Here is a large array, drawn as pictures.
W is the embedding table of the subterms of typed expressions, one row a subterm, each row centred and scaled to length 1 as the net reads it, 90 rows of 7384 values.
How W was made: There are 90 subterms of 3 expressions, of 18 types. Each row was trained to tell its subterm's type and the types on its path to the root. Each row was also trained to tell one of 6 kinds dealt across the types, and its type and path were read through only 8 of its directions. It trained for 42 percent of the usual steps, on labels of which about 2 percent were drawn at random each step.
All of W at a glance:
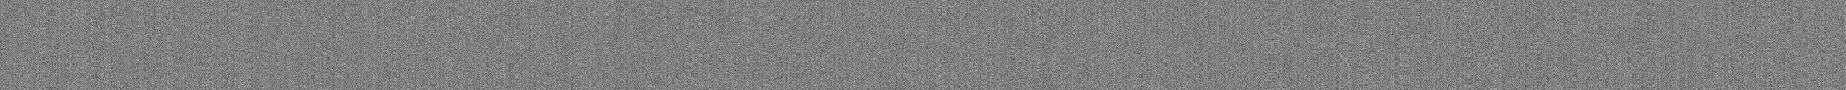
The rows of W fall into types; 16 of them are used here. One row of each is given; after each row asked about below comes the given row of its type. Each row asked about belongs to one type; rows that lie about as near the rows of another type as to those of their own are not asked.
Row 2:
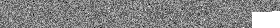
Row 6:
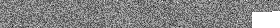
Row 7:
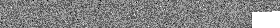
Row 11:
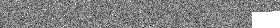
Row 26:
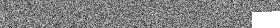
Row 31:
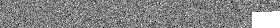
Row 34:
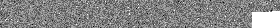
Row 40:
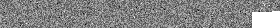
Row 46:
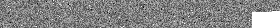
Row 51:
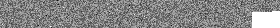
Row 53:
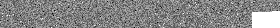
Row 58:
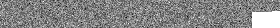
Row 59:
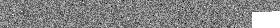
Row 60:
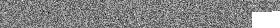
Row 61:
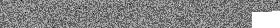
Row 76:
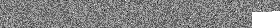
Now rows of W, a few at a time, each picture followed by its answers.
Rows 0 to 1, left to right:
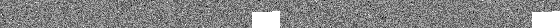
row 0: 34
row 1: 26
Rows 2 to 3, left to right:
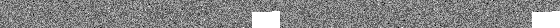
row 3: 59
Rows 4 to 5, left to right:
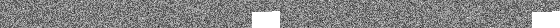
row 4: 60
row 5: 31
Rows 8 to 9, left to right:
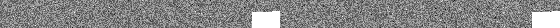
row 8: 34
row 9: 26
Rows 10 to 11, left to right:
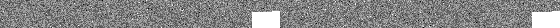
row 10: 26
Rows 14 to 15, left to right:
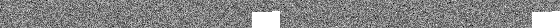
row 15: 60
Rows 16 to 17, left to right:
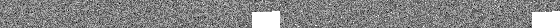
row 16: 7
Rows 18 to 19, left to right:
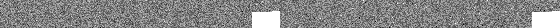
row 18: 11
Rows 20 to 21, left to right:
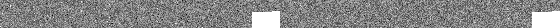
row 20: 60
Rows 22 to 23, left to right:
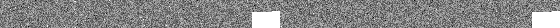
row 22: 76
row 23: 59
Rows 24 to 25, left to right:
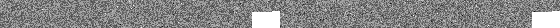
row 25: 46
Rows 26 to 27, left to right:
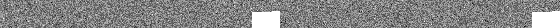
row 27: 31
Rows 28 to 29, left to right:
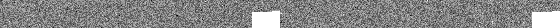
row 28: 61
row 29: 53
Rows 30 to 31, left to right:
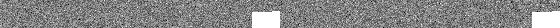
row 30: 6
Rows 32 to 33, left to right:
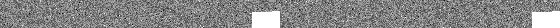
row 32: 60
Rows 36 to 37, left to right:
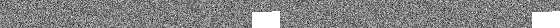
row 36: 40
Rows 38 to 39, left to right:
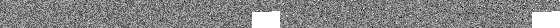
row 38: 46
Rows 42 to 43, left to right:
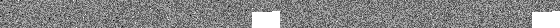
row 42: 34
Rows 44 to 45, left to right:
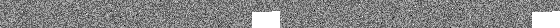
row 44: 51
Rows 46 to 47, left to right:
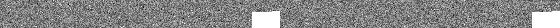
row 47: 7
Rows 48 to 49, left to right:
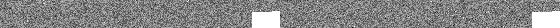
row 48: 46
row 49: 53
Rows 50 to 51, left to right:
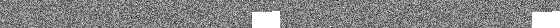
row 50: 7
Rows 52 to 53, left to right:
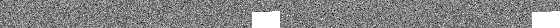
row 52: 46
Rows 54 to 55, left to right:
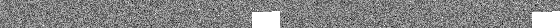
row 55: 6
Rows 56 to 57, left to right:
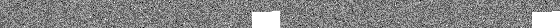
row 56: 11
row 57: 51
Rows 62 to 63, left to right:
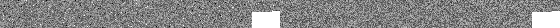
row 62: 51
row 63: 76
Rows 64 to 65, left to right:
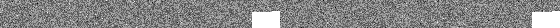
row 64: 76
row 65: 6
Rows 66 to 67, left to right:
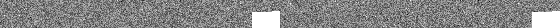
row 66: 76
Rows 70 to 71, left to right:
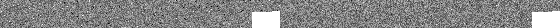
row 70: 76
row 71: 61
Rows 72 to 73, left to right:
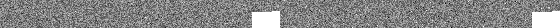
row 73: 34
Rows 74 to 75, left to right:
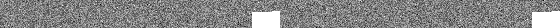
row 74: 11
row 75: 40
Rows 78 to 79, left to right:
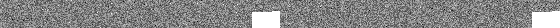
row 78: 6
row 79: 60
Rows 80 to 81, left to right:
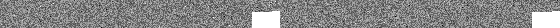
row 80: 46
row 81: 6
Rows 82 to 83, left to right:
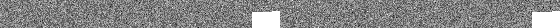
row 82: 26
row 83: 51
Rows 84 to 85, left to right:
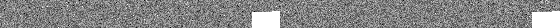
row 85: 7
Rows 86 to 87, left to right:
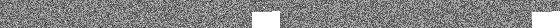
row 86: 7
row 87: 2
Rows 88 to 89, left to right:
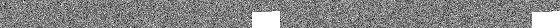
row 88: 26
